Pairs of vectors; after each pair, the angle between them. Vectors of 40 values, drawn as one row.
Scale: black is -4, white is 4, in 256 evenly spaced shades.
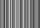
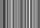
partly aligned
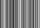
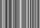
partly aligned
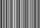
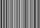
nearly parallel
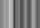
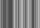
nearly opposite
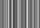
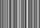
nearly parallel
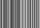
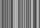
orthogonal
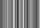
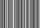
partly aligned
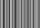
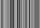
partly opposed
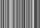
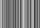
orthogonal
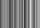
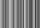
nearly opposite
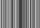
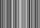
nearly opposite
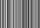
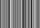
partly aligned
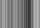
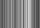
nearly opposite
